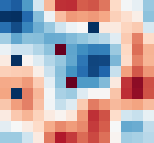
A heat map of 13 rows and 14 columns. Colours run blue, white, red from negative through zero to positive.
Lone odd cells: 5, 2 higher and 3 lower than their neighbours. Average level on the scale: 50%. Ninth with the lowest average: top left. Grain: blotchy. Odd rows or columns: none.
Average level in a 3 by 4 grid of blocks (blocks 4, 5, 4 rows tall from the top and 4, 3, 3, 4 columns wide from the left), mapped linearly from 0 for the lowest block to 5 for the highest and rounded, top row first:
0333 / 3204 / 3452
